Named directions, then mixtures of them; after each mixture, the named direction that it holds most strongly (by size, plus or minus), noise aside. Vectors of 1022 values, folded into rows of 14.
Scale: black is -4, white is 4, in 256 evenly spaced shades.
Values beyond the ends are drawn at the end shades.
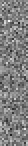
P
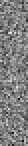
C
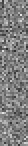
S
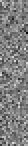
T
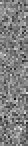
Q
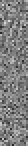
P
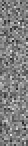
P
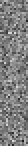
C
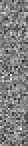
Q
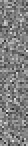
S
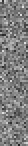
S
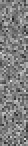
Q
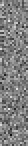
P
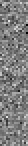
T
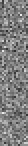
S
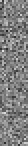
S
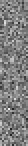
P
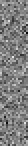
T
